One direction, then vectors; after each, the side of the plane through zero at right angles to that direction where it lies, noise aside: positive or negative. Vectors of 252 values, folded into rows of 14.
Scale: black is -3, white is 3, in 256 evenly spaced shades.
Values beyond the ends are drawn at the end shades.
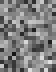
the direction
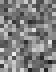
negative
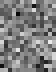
negative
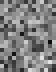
positive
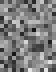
positive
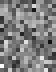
positive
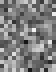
negative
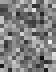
negative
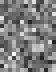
negative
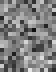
positive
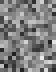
positive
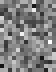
negative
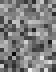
positive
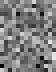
negative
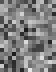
positive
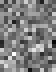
negative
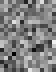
positive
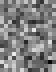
negative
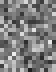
negative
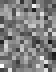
positive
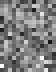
positive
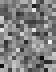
negative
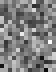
negative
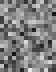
positive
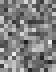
negative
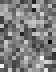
positive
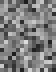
positive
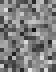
positive
